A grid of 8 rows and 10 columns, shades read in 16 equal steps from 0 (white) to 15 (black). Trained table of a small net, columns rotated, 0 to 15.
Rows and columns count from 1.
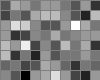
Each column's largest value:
11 12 15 13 10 10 9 12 13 12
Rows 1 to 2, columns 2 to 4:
5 6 8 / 8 10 5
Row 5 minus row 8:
-3 -4 -14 5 2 8 -2 -3 -8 6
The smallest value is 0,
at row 3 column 8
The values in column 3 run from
1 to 15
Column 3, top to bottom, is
6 10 3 11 1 8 11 15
